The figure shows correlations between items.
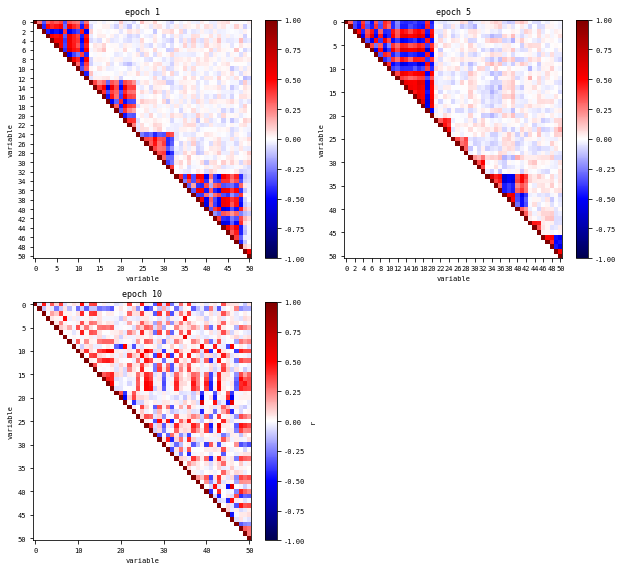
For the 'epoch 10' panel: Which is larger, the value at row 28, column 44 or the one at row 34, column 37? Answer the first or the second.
the second
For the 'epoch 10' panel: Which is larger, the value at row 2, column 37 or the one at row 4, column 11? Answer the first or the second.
the second
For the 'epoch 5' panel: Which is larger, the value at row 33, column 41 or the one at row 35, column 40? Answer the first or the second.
the first
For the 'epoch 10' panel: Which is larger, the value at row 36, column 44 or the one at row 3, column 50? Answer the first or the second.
the first
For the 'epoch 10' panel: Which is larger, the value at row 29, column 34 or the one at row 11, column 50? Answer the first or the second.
the first
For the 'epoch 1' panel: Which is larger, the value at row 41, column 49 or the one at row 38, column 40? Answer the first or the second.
the first
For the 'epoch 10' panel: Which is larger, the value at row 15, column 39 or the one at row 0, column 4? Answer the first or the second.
the second
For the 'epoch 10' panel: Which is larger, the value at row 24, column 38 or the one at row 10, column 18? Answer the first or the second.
the second
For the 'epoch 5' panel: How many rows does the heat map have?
51
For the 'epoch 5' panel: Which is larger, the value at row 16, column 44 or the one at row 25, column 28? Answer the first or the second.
the second
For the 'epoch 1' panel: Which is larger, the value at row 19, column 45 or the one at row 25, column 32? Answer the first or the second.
the first
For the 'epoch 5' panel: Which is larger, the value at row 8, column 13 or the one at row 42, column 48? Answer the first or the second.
the first
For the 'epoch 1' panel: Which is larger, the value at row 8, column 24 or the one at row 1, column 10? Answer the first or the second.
the second
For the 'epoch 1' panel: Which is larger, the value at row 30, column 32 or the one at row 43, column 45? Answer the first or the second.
the first
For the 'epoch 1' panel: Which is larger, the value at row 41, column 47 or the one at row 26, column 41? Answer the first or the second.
the first
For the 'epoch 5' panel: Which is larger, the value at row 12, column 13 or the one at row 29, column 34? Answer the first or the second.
the first
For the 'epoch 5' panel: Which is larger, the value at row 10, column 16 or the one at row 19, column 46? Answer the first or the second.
the second
